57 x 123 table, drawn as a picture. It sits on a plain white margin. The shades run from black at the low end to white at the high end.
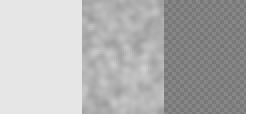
It is made of 1 by 3 panels. Panel 1,1: very high, flat. Panel 1,2: high, blotchy, faint in contrast. Panel 1,3: middling, checkered, faint in contrast.
